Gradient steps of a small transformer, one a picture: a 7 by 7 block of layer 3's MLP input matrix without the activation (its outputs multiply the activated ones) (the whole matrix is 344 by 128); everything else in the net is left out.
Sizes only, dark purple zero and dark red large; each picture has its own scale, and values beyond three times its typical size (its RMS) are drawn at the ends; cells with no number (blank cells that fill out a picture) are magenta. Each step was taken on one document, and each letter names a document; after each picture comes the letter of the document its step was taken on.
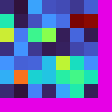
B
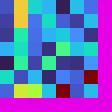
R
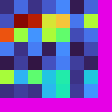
R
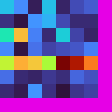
B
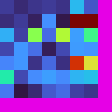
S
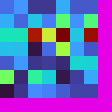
R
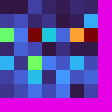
B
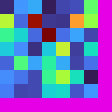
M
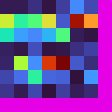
B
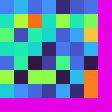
R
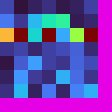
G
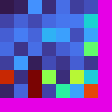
R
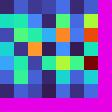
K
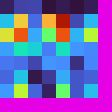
G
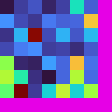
S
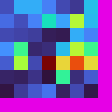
B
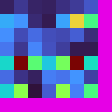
S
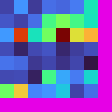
M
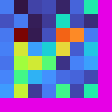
G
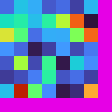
M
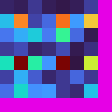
G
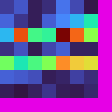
K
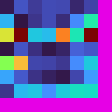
G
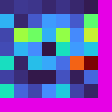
K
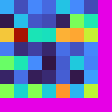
S
